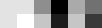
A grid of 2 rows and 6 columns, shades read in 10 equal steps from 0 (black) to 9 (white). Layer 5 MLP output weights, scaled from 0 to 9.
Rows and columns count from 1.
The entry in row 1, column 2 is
8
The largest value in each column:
8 9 7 1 7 4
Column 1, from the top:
8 8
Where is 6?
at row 1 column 5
